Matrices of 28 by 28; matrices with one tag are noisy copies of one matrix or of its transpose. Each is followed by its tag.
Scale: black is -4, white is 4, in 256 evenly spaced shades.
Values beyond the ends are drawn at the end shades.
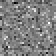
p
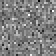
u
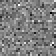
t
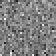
t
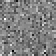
t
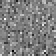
t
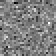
p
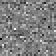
u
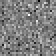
u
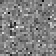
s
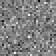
u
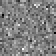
p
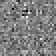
s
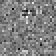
s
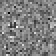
s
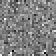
t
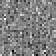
t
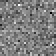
t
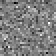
p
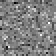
p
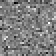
p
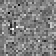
s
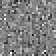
t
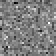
p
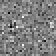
s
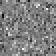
p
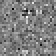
s
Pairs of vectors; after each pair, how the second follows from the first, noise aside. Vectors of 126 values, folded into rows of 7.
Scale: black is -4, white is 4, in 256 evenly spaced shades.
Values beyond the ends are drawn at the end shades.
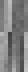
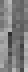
copied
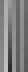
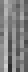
copied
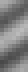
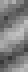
copied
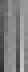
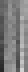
copied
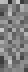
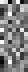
scaled up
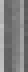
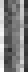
scaled up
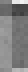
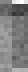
copied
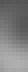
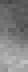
copied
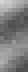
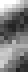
scaled up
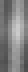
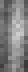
copied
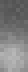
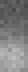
copied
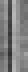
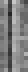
copied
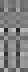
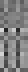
copied
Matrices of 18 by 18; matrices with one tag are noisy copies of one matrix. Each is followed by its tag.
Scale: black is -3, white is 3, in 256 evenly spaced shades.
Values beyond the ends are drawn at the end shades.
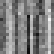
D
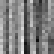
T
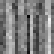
D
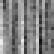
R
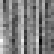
R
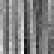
T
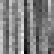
T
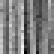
T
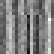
D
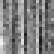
R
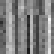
D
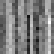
D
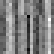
D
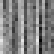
R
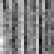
R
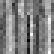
D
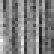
R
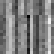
D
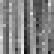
T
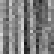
T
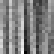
T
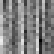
R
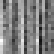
R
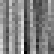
T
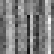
D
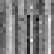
D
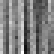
T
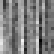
R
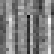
D
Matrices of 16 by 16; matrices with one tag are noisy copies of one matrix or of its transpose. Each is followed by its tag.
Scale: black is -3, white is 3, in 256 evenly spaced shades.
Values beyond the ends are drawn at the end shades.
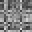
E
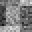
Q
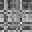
E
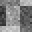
Q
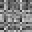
E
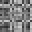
E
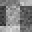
Q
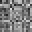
E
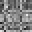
E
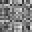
E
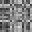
E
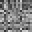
E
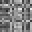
E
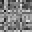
E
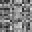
E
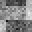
Q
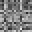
E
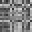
E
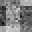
Q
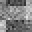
Q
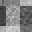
Q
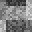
Q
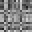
E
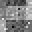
Q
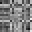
E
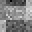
Q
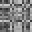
E
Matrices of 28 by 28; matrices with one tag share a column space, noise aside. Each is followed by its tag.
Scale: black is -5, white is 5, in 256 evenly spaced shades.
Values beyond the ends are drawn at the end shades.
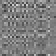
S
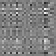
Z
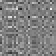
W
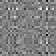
W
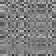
S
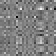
W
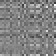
S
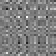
W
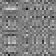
W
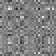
W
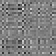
Z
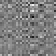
S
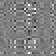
Z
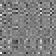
Z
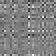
S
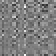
S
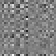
S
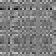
W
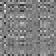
S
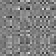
W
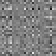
W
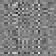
Z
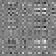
Z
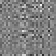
S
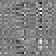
Z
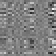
Z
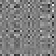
S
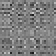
Z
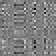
Z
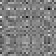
W
